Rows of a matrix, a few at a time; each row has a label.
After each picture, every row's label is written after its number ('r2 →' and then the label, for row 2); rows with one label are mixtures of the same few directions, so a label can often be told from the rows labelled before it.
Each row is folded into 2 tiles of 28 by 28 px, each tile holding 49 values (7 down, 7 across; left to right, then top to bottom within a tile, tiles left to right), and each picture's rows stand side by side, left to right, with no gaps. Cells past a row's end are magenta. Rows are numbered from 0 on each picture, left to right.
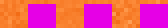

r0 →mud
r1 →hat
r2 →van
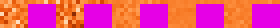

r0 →van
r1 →mud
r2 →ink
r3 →hat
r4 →van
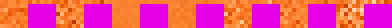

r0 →hat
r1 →van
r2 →hat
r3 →ink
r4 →van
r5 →van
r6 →ink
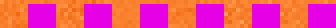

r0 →mud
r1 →ink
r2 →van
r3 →hat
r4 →van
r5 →van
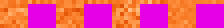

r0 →hat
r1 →hat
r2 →ink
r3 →van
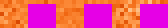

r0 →van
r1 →hat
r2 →ink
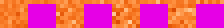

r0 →mud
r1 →van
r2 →van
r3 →hat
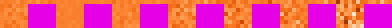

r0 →ink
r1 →van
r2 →mud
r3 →ink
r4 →van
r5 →van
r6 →mud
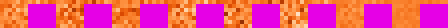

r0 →ink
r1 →ink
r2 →hat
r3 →ink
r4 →van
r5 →mud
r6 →ink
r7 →ink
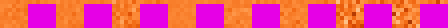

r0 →ink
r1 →mud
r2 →mud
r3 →ink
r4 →hat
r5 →van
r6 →mud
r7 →van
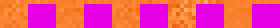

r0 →ink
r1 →hat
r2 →ink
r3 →ink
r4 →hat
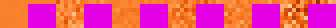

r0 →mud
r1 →mud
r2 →hat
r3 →ink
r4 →van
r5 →ink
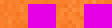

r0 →mud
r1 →ink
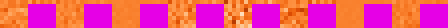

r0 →hat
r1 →mud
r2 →van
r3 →mud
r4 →mud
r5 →hat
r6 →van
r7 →mud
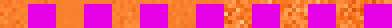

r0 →van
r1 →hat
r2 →mud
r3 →mud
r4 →van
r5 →ink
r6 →ink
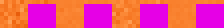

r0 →mud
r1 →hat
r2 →van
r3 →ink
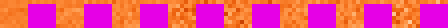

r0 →hat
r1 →hat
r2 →mud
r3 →ink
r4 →van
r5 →ink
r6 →mud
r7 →van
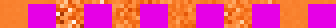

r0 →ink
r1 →van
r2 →ink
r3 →mud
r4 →van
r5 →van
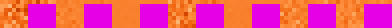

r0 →ink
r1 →van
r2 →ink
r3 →mud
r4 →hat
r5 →van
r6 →mud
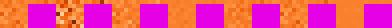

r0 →van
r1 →van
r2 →van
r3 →van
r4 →ink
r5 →van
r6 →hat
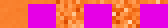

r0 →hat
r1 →mud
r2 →van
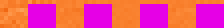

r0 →hat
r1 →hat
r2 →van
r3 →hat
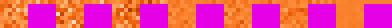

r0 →ink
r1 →van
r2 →ink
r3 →van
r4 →van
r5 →hat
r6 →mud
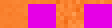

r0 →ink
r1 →mud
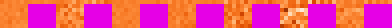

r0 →mud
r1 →ink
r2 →van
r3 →mud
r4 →mud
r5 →hat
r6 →hat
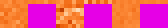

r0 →van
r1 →hat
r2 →mud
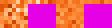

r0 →ink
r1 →van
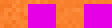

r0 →ink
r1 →hat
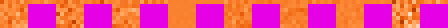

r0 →mud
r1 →van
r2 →hat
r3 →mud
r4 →mud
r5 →hat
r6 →mud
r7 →mud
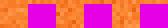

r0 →hat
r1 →van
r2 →mud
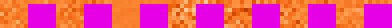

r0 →van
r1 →ink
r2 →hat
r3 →ink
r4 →hat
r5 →van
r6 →hat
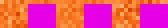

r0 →mud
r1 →ink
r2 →ink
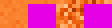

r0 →van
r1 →ink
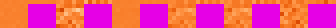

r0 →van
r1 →hat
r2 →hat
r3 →hat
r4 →hat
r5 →van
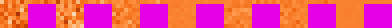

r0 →mud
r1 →mud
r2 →van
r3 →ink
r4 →hat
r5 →van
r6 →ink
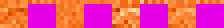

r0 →hat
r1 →mud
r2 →hat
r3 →hat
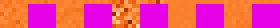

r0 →van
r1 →hat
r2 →van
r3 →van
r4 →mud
